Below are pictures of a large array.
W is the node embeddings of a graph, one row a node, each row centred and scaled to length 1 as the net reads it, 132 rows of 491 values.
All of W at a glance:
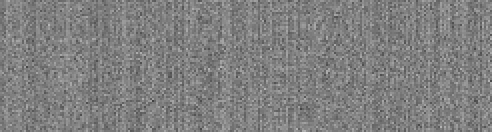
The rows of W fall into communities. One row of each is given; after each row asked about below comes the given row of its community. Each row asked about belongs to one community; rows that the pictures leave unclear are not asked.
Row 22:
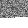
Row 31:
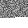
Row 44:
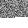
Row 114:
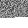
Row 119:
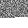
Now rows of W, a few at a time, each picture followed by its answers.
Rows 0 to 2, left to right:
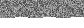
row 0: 31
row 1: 31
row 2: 22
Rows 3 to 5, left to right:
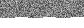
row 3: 119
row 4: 22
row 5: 31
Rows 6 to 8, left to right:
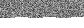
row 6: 31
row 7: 119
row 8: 44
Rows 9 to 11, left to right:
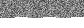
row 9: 22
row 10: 114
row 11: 31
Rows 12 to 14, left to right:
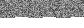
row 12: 44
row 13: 22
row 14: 22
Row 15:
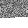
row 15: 31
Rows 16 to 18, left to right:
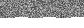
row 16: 119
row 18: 31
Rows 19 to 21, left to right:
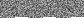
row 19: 22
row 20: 44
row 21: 22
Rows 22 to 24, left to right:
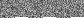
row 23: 31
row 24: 119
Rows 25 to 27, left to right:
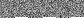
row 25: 31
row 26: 31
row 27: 22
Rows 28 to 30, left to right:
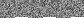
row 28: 31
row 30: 22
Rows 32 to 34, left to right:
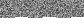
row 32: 31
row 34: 44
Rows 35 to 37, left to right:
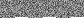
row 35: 31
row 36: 114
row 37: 22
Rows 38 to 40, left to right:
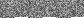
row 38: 119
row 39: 22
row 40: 119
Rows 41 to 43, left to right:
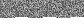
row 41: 119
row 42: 119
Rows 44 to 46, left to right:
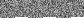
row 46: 114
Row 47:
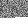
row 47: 22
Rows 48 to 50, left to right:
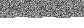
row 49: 22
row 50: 114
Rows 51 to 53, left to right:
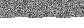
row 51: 31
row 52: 119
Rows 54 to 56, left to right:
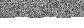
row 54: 119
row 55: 44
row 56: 114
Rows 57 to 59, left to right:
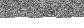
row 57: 114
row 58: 44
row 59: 22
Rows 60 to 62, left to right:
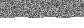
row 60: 119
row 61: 31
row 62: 114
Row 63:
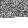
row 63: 44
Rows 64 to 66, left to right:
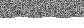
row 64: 44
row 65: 114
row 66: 119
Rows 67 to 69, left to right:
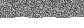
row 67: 119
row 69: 31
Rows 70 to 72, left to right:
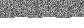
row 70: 119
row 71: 31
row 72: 22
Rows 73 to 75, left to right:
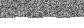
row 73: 22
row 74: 119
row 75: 119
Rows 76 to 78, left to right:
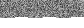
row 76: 119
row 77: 22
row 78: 44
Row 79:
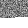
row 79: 119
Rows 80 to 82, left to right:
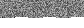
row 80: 44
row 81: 119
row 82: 22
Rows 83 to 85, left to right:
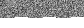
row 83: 44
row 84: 114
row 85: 22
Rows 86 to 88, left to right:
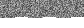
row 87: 22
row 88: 31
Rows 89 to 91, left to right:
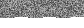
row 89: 119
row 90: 31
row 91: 22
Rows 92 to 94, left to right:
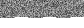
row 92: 22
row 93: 114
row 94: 114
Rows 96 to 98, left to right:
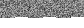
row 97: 22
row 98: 44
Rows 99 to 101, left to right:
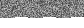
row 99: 22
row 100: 31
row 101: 31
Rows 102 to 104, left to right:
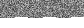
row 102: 22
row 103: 22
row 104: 44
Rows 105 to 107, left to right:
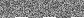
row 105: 31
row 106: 114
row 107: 114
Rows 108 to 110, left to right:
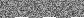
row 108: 114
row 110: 119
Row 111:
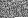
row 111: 119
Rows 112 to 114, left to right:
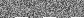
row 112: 31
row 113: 114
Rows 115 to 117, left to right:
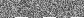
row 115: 31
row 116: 119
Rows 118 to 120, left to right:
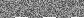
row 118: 31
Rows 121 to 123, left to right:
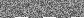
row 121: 114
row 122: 31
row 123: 44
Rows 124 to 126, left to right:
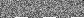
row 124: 22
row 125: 31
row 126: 31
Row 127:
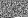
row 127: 22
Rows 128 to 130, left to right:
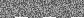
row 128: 31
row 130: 31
